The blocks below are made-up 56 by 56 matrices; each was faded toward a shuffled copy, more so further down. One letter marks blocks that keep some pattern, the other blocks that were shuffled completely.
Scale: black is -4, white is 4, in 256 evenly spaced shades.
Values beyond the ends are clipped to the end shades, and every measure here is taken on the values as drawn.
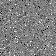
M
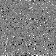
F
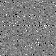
F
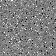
M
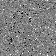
M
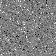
M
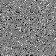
F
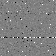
F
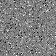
M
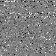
F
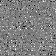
F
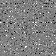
F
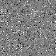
F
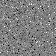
M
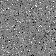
M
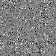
F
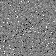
M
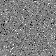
M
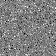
M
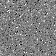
M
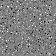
M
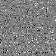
F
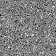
M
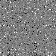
F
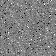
M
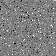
M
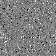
F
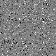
F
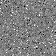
M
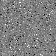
M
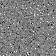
M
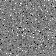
M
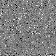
F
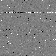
F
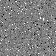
M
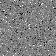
M
